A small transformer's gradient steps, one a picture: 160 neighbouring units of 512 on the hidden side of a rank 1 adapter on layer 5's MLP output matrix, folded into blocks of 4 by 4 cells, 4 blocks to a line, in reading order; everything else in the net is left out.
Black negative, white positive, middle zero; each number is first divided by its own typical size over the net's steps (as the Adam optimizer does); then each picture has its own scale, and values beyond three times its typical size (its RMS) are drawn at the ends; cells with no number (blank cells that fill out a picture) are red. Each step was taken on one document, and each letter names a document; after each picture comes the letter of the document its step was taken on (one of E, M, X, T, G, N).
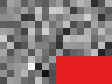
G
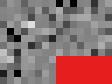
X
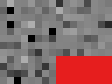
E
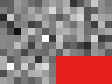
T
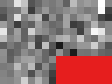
G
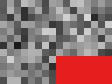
G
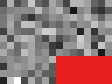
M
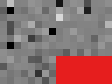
E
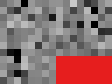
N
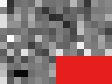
N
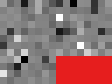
X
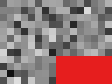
M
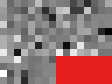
N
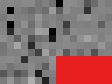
E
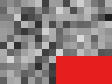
G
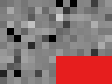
X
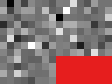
N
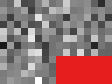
G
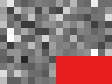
N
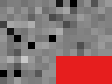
X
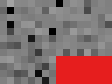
E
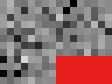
N
